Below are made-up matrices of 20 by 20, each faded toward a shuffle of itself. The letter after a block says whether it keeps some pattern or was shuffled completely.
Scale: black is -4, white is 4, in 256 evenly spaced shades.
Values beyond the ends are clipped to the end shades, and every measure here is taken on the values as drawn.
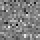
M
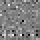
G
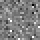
M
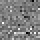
G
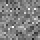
M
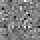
G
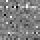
G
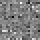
G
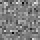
G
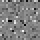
G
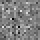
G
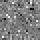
M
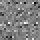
G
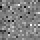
M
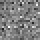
G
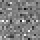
G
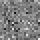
G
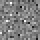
M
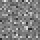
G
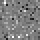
M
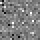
M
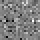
G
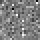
M
